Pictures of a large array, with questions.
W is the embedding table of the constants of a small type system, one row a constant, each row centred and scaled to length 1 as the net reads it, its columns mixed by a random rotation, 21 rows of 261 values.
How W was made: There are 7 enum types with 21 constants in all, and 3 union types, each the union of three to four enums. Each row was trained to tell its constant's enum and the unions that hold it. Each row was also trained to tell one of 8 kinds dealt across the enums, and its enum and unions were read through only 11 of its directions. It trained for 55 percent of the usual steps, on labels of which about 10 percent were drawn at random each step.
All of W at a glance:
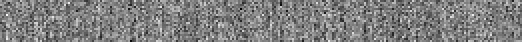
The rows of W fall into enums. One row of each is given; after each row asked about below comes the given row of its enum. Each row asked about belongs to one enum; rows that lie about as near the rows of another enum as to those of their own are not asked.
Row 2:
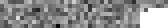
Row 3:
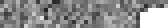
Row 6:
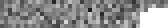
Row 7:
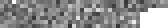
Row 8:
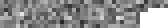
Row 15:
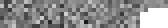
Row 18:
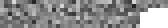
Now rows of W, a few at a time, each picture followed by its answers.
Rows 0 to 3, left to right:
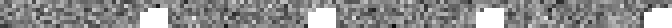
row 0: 18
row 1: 2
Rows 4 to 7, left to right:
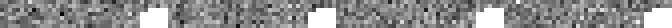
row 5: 3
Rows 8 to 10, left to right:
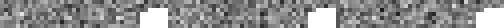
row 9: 8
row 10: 7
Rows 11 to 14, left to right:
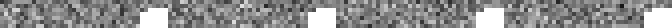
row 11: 6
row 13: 6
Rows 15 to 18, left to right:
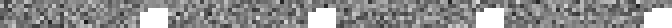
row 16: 18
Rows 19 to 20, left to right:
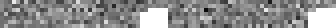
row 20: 15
